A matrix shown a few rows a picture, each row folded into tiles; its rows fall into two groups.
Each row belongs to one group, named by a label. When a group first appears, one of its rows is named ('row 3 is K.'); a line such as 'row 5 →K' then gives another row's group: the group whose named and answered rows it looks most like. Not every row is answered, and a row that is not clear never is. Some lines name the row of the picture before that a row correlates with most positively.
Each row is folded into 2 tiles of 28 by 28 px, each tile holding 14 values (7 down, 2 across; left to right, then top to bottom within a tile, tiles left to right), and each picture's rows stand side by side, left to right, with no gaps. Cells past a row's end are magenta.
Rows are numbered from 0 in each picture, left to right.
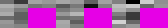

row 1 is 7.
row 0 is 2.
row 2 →2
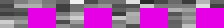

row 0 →2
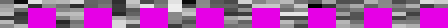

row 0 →2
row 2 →2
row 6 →2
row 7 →2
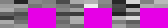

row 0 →2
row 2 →7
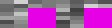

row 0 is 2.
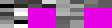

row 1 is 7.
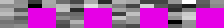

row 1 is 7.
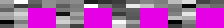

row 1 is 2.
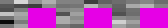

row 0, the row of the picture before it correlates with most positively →0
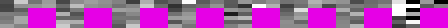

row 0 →2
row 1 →2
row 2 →7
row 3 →2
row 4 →7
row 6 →7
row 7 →7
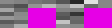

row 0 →7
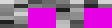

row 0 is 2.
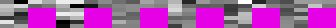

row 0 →2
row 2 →2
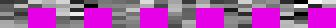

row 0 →2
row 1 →7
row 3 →7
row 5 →2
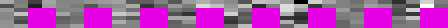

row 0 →7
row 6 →7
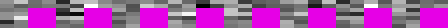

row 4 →7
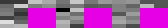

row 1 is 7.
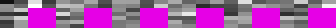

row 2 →7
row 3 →7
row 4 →2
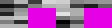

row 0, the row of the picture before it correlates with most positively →5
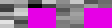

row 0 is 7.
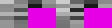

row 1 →7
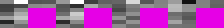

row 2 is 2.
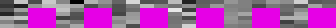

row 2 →2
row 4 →7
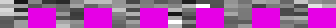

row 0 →7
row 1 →2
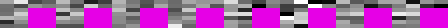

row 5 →2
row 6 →7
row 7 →7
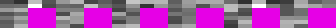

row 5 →2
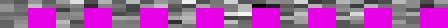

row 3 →2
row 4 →7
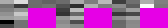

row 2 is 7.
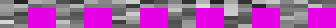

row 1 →2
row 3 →7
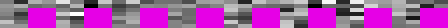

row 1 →7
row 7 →7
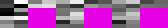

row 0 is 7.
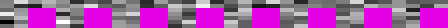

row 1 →2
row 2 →7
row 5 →7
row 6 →2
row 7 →7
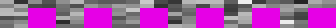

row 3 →2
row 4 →2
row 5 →2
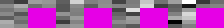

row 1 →2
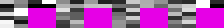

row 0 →7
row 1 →7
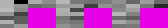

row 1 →7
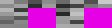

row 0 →7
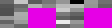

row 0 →2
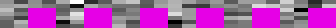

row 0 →7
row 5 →7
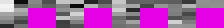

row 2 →7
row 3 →2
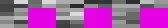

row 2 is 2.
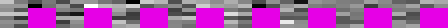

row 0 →7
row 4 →7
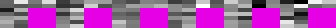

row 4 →7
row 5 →2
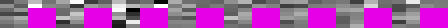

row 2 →7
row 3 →7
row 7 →2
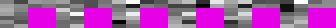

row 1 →7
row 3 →7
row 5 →2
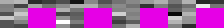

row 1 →2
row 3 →2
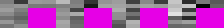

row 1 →7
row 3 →7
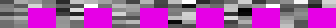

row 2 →7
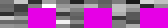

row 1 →2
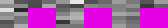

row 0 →7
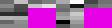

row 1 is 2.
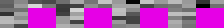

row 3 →7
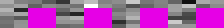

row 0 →7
